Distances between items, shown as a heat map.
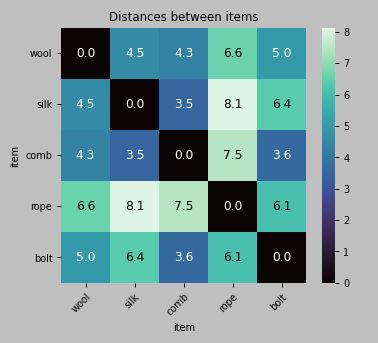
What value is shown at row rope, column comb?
7.5
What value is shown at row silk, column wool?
4.5
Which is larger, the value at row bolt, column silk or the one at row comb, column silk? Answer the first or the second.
the first
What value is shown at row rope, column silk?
8.1
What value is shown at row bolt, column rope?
6.1
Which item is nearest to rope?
bolt
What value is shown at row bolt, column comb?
3.6
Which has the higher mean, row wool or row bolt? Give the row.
bolt
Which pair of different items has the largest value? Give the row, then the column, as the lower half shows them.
rope, silk
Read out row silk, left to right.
4.5 0.0 3.5 8.1 6.4
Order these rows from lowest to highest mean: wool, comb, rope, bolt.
comb, wool, bolt, rope
